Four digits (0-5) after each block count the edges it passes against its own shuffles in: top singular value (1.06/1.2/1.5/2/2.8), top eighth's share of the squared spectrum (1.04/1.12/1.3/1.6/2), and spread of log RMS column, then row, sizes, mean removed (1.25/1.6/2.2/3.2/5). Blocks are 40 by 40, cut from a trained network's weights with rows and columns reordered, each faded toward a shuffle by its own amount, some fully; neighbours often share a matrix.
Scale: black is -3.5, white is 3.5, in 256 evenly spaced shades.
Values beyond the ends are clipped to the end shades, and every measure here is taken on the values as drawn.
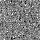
0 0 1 0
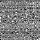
2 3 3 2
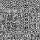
3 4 2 1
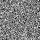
0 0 0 0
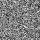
0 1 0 0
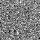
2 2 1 0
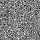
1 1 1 0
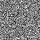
1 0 0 0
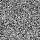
0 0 0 0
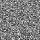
2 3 0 1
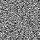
2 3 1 1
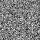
1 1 0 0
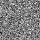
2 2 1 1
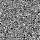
0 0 0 0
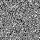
0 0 0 0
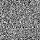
2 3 1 1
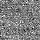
1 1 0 0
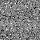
1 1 0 0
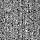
2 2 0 0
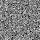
0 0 0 0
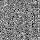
1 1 0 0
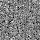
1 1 0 0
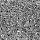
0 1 0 0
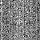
3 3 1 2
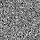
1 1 0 0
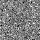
0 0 0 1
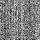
3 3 1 1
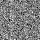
0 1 0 0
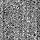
2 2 0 1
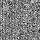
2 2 0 1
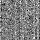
2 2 0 1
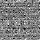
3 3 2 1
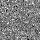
0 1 0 0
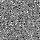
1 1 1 0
